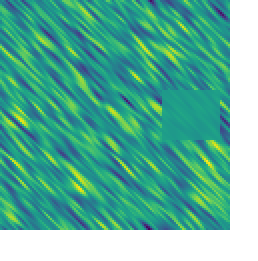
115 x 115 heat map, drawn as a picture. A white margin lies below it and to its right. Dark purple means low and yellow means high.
Streaks slant down to the right. The middle right is the smoothest part. The histogram is bell-shaped. An odd patch, calmer than its surroundings, sits in the middle right. The halves do not mirror each other.
